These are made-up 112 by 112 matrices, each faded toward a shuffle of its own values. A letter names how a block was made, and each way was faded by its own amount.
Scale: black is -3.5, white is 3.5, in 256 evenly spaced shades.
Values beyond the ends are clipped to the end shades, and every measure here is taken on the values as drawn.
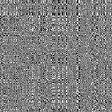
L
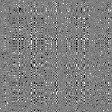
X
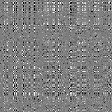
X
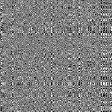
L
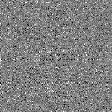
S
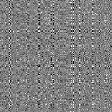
L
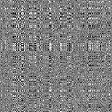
L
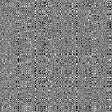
L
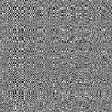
L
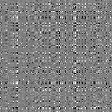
X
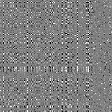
X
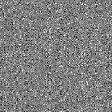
S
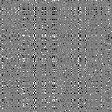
X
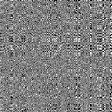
L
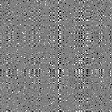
X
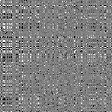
X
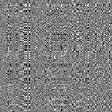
L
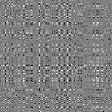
X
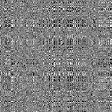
L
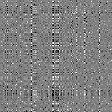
X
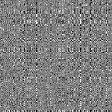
L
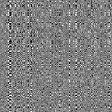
L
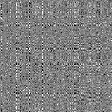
L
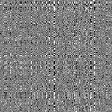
L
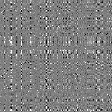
X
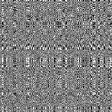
L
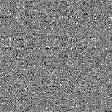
S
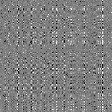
X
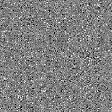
S
